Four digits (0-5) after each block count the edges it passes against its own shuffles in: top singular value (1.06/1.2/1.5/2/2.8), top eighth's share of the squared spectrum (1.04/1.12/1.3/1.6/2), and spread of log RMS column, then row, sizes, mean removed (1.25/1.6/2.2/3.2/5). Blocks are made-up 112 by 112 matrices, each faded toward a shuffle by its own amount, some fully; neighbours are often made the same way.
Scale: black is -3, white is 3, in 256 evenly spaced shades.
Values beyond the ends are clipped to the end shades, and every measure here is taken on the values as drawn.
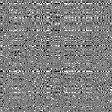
5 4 3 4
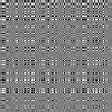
5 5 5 5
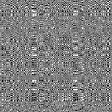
5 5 4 4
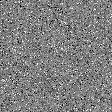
1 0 0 0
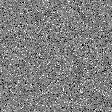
2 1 0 0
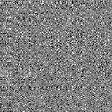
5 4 3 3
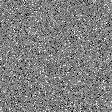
1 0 0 0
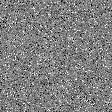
1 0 0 0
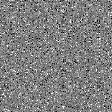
4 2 1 1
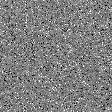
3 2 0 0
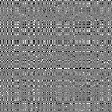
5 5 4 4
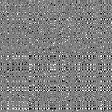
5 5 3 4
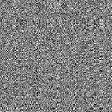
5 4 3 3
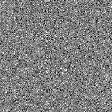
4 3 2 1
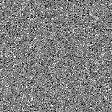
3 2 1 1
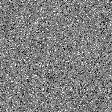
2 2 0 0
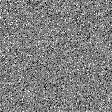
2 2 0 0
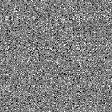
4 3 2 2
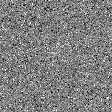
1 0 0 0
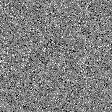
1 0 0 0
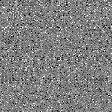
4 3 1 2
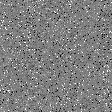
2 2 1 0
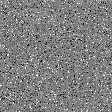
0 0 0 0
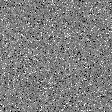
1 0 0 0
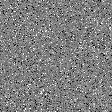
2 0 0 0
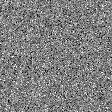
0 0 0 0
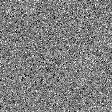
0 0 0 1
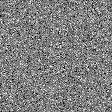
0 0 0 0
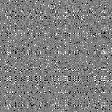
5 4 2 3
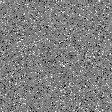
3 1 0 0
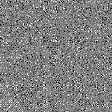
4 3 2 2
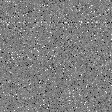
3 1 0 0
